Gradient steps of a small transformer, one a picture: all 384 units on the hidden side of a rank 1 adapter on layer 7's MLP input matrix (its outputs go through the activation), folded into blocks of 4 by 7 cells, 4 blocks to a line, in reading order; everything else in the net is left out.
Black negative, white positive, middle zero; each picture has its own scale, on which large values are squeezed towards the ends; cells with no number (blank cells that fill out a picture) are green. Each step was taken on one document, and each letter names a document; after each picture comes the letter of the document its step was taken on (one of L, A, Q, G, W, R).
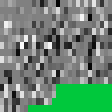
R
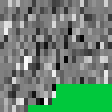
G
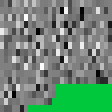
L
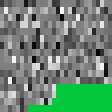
L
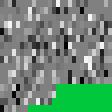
R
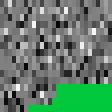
L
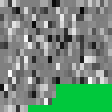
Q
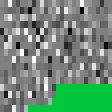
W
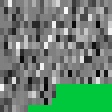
Q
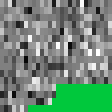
W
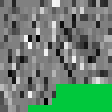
Q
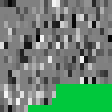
Q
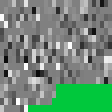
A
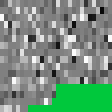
R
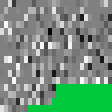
G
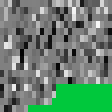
W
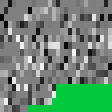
G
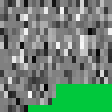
L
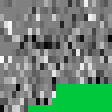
R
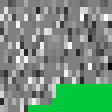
A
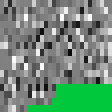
L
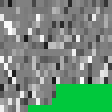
R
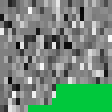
G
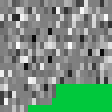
A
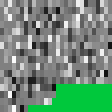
L
